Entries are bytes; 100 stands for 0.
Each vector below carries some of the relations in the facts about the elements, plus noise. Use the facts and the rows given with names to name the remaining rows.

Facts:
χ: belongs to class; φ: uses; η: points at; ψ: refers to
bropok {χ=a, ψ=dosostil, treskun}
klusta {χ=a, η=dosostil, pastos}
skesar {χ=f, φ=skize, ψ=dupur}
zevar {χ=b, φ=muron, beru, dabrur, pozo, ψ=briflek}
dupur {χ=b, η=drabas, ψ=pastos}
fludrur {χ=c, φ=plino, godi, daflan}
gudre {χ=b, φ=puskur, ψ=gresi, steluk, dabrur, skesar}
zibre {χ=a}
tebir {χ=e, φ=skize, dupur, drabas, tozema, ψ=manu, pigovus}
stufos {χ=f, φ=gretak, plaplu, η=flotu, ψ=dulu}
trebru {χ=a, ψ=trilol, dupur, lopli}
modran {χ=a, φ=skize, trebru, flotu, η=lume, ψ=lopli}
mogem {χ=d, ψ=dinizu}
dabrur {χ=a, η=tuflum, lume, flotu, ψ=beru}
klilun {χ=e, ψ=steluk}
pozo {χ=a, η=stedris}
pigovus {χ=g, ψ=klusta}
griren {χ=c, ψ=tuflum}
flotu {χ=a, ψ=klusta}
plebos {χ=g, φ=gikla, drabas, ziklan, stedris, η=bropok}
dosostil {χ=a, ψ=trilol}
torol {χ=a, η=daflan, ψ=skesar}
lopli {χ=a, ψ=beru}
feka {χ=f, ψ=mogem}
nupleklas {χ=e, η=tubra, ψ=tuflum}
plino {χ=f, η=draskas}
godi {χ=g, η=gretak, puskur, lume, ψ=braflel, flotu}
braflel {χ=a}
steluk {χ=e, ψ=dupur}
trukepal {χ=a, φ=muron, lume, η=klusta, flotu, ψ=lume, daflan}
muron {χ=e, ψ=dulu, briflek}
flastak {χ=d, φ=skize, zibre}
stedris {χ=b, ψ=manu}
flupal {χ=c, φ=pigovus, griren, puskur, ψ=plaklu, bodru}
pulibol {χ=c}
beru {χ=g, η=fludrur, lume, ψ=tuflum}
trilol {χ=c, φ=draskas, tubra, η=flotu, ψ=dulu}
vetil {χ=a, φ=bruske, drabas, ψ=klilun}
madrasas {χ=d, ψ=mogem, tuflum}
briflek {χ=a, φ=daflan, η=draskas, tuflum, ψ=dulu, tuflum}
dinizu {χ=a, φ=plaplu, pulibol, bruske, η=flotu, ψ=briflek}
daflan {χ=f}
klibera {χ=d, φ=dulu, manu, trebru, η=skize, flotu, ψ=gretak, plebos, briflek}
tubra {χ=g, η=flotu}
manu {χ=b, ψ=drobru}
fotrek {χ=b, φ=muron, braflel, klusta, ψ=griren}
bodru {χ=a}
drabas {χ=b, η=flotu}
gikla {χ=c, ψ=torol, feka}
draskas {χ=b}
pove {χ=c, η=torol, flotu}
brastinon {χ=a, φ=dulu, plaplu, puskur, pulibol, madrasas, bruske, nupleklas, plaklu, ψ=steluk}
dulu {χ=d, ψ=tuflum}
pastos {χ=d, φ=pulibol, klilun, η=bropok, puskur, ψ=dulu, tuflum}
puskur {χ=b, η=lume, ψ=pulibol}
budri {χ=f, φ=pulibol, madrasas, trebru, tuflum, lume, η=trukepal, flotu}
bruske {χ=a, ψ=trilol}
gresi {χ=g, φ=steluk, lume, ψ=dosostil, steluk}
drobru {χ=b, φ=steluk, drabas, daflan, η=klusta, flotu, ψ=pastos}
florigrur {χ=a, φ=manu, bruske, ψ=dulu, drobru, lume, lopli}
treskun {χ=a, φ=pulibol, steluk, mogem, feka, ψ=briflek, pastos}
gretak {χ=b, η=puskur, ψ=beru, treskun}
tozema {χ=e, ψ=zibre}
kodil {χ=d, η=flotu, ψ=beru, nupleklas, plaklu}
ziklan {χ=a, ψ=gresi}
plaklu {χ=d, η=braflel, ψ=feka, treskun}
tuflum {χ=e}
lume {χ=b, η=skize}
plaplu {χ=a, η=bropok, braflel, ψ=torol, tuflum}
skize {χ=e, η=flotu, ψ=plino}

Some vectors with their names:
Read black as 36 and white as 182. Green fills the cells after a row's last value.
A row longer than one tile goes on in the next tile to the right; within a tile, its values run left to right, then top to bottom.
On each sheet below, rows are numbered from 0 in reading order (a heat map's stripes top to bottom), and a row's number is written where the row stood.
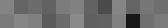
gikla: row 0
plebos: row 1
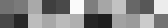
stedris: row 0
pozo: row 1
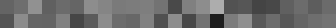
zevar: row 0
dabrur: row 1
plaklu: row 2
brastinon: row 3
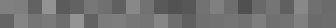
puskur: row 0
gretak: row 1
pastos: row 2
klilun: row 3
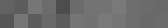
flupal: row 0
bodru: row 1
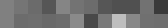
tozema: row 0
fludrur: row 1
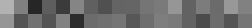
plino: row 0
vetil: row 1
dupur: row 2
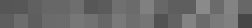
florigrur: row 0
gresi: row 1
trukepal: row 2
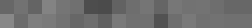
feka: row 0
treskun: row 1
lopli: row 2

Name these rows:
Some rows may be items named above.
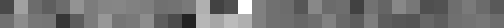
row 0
torol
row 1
muron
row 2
stedris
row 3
tozema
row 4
drobru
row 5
pastos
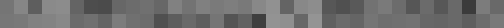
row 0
lume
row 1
treskun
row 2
kodil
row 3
beru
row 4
pastos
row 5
tebir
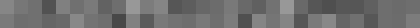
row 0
tozema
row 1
nupleklas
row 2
gresi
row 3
bropok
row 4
florigrur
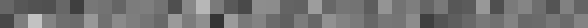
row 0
fludrur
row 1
steluk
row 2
braflel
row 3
skize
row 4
bruske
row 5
modran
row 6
zibre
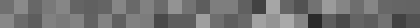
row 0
trebru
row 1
trukepal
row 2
godi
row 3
daflan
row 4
trilol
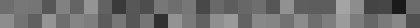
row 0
flotu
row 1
briflek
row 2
tuflum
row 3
dosostil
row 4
draskas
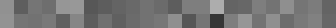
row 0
drabas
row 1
florigrur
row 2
plaplu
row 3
klusta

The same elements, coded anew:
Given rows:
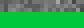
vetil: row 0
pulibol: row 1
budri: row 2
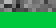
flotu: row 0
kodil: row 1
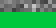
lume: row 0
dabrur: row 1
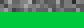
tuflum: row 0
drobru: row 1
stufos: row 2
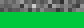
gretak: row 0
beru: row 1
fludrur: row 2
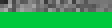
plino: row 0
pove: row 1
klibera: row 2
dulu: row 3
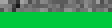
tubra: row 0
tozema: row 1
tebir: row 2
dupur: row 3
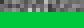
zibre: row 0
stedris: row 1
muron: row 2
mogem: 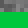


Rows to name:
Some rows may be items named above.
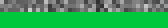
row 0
drobru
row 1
stedris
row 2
tuflum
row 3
draskas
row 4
tuflum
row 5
dabrur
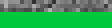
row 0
klusta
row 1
godi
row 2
nupleklas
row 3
gretak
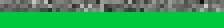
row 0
dosostil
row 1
braflel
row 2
puskur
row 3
pozo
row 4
bropok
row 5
modran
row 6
drabas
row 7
briflek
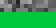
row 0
trilol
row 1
pastos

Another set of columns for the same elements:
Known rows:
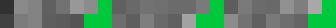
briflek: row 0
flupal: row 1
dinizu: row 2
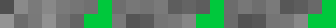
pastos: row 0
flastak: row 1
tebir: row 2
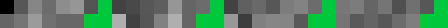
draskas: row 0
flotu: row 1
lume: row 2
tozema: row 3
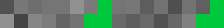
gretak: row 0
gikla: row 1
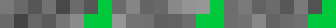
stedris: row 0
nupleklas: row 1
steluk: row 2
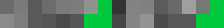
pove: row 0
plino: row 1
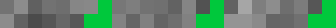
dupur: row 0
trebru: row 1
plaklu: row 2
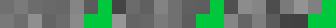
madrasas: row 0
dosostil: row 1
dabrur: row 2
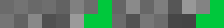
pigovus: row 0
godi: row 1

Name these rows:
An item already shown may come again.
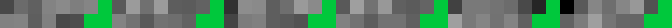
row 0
trilol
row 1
plebos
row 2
briflek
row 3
plebos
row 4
braflel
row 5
draskas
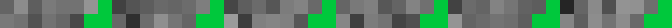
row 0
drobru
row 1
fludrur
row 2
lume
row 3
beru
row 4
dosostil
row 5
tuflum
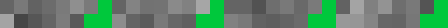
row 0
skize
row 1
klibera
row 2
torol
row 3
plaklu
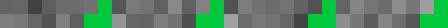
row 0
daflan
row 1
trukepal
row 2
klusta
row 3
budri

